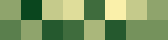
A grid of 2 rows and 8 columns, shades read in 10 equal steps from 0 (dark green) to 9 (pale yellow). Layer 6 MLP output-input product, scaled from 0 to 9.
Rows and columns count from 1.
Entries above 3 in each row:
6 4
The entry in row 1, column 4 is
8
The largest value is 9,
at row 1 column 6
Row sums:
43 26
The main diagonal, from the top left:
5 5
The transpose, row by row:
5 3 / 0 5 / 7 1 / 8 2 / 2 6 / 9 1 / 7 4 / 5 4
